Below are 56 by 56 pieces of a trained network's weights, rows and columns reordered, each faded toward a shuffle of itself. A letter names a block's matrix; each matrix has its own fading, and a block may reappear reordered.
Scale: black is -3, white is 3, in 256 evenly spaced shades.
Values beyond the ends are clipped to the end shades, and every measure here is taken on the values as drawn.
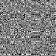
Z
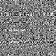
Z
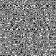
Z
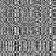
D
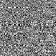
Z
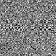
Z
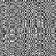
D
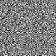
Z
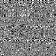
Z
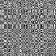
D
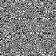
Z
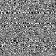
Z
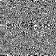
Z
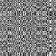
D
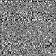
Z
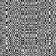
D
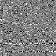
Z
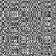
D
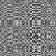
D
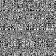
Z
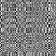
D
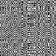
D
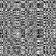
D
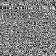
Z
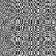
D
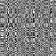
D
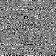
Z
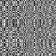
D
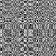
D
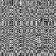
D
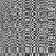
D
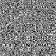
Z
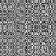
D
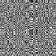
D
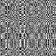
D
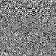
Z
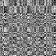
D
